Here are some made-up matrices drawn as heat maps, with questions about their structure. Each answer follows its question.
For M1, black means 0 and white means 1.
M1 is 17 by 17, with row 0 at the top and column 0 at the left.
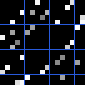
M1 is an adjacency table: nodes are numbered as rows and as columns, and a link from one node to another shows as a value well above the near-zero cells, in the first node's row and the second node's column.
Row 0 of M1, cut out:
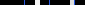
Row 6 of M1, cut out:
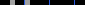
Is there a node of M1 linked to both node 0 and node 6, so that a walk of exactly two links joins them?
no
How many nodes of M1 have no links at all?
1
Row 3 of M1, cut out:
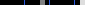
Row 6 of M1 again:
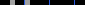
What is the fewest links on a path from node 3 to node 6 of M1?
4
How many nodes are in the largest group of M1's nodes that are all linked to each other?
2
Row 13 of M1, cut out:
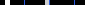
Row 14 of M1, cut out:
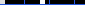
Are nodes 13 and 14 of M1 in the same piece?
yes
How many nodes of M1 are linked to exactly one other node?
2
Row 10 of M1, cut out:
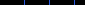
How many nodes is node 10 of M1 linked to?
0
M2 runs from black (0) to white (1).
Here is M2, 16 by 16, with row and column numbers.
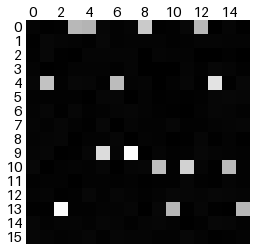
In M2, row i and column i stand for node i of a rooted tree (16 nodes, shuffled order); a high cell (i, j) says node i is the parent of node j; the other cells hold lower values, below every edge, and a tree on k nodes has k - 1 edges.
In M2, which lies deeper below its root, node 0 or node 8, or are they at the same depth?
node 8
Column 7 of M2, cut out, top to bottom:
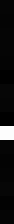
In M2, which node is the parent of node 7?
9
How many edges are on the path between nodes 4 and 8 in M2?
2
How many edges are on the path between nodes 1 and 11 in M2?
4
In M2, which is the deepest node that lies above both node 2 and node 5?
13
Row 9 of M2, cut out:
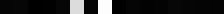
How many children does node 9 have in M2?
2
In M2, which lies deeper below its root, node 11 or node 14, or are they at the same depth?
the same depth
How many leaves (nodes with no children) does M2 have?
11
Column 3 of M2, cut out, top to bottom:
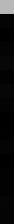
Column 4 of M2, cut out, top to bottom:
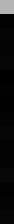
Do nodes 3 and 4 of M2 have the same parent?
yes
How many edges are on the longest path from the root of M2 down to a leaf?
5
